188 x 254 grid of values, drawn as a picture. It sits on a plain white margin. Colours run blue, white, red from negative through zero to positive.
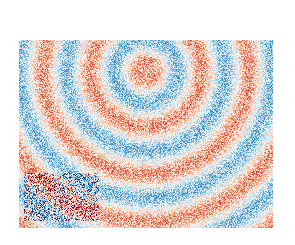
Overall the values sit about 50% of the way up the scale. In the bottom left lies a patch that is rougher than the rest. Concentric rings centre on the top middle. Values change most from cell to cell in the bottom left. No overall slope runs across the table.
